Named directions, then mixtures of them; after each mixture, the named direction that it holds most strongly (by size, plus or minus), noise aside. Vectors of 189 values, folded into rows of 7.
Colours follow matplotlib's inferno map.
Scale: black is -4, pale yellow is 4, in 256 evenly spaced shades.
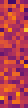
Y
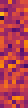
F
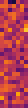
Y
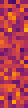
Y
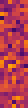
F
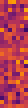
Y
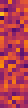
F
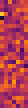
F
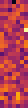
Y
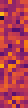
F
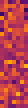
Y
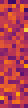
Y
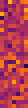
F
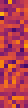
F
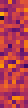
F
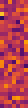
F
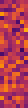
F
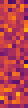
Y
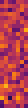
Y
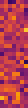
Y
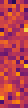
Y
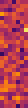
F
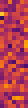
F
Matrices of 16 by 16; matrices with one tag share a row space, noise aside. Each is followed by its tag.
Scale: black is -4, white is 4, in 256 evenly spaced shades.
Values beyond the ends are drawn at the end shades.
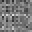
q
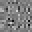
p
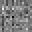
q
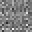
q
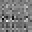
q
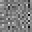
p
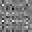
q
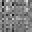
q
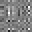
p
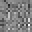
p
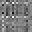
q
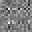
p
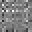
q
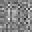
p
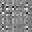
q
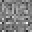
q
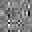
p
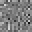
p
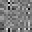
p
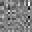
p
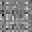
q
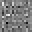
q
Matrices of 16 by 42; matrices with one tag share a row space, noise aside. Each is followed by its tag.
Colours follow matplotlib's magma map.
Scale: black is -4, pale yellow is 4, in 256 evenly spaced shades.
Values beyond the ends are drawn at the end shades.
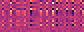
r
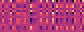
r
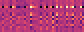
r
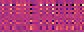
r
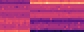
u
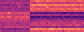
u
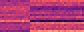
u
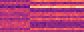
u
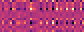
r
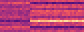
u
